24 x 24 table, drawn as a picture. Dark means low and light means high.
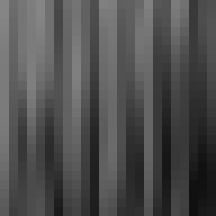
Ninth with the highest average: top left. Stripes: upright, repeating 6 times. Slope: up to the top left. Ninth with the lowest average: bottom right. Average level on the scale: 30%. Grain: streaks running down.
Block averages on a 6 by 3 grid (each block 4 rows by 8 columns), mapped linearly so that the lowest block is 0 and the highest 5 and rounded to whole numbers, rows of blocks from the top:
543 | 542 | 431 | 321 | 220 | 210
